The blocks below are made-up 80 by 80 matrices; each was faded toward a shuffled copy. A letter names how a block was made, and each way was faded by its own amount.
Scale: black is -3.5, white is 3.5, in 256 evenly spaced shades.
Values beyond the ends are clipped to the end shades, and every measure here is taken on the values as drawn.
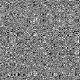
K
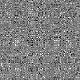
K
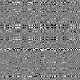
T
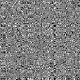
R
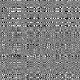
T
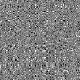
K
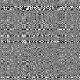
T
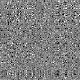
K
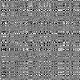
T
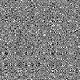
K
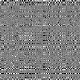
T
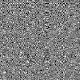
R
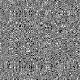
K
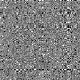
R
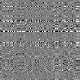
T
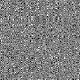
K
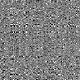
K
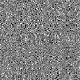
K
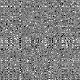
R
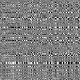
T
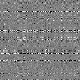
T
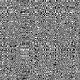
R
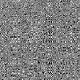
K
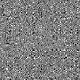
K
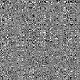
K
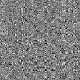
K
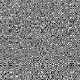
R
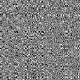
R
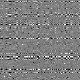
T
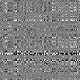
T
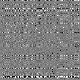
T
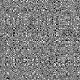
K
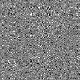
K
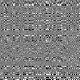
T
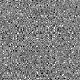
K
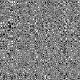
K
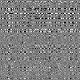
T
